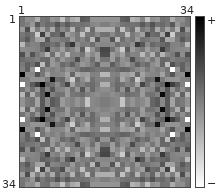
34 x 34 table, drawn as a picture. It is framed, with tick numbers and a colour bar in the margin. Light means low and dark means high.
Seam: none. Slope: none. Histogram: heavy tails on both sides. Calmest part: centre. Mirror symmetry: left to right and top to bottom. Odd rows or columns: none. Grain: fine.
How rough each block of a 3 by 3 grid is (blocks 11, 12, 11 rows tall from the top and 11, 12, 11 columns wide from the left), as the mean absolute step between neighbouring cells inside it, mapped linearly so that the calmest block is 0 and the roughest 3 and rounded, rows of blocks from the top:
2 1 2 / 3 0 3 / 2 1 2
